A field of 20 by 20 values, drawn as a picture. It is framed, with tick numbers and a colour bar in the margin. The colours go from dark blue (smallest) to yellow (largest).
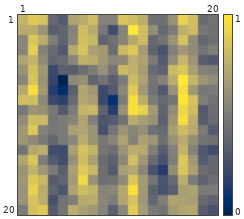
Stripes running up and down repeat 4 times from left to right. Streaks run downward. Overall the values sit about 60% of the way up the scale.
